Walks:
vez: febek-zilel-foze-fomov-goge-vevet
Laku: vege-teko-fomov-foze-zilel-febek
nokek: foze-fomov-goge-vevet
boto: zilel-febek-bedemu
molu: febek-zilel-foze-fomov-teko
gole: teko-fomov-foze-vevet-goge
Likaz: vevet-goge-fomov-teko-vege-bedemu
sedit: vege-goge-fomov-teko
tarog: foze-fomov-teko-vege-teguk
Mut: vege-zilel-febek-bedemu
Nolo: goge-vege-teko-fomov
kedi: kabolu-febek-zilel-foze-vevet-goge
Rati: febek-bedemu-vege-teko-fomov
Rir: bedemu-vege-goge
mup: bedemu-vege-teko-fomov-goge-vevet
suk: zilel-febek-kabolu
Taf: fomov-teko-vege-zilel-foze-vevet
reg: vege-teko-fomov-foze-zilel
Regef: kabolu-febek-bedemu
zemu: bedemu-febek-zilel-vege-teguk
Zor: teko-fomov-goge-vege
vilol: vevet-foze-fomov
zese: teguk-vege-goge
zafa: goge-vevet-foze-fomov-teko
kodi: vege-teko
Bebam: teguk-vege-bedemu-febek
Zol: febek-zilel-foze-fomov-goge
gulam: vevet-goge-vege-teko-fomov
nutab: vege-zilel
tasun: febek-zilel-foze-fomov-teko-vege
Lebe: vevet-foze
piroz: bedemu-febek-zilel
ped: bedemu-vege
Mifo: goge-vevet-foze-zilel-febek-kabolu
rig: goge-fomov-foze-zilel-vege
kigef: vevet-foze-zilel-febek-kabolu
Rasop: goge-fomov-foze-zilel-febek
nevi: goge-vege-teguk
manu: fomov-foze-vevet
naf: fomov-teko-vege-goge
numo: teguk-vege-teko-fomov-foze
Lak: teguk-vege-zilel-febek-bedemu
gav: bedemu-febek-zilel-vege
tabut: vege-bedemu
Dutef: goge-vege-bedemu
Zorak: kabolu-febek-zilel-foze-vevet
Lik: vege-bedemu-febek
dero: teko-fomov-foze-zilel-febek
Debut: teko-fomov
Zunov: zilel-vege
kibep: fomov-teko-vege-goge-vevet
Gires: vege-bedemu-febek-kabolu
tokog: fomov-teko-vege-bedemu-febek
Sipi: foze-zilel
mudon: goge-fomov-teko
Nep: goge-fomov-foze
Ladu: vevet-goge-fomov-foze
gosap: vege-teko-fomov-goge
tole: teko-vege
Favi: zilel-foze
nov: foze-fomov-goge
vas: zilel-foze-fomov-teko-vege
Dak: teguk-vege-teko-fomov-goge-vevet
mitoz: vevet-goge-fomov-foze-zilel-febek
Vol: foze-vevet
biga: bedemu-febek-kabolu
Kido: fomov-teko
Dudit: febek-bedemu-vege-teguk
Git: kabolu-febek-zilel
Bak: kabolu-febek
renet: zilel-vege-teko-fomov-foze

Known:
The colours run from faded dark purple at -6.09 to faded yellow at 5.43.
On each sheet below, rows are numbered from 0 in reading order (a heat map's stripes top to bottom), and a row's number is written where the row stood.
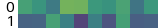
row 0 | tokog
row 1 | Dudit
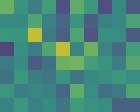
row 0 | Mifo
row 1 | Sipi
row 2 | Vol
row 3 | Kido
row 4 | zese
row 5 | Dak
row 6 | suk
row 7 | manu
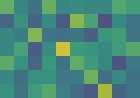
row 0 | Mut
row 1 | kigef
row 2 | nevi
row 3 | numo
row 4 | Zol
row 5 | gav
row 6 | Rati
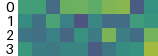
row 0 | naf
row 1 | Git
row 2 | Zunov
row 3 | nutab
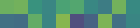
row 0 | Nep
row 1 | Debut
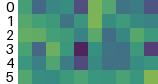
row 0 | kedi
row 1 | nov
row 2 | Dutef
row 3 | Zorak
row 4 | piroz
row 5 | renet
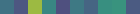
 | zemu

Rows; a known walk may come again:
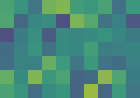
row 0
tokog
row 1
kedi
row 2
vilol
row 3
ped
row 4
molu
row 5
Nolo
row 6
rig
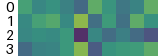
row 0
boto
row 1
mudon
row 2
vez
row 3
kodi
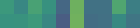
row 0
Regef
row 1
biga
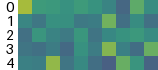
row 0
Rasop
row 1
gav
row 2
Dak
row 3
Zunov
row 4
tarog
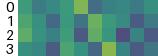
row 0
dero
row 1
Zol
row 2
Mifo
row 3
tasun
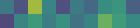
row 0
zemu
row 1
gulam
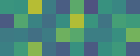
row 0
Vol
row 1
Lebe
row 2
Bebam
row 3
nokek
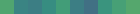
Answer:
Lik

